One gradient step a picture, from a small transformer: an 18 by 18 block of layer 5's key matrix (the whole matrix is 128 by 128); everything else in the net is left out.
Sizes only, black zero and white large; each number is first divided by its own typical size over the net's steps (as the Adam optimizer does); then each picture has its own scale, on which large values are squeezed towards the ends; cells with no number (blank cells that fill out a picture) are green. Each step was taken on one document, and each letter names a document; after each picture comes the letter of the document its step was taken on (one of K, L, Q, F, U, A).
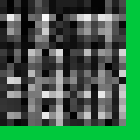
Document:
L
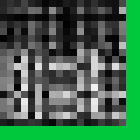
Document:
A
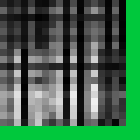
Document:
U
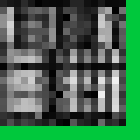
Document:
A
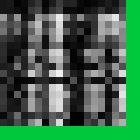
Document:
L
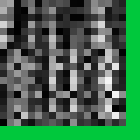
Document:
A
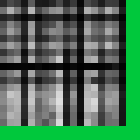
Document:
U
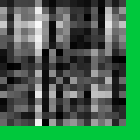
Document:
L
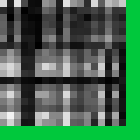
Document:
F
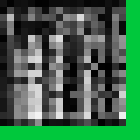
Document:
L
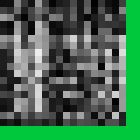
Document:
L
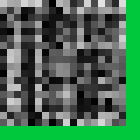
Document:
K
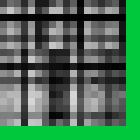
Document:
U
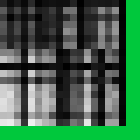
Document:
U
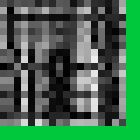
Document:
A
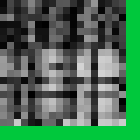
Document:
K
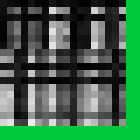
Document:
U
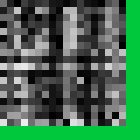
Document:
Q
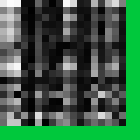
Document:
F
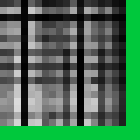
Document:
U
